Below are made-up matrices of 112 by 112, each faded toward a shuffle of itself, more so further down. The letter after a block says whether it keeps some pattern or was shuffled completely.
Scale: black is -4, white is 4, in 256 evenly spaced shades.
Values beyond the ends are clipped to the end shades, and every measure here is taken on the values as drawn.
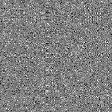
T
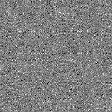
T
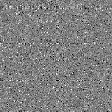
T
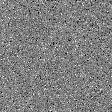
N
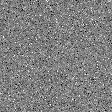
N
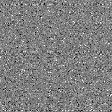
T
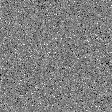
N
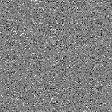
T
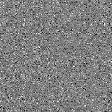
T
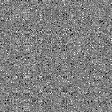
T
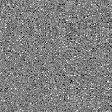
T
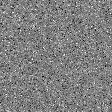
N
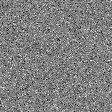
N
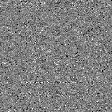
T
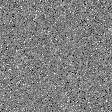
N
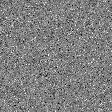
N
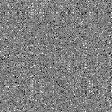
T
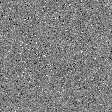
N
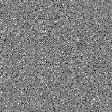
T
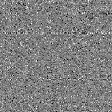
T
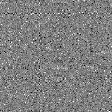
T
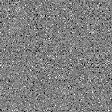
T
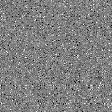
T
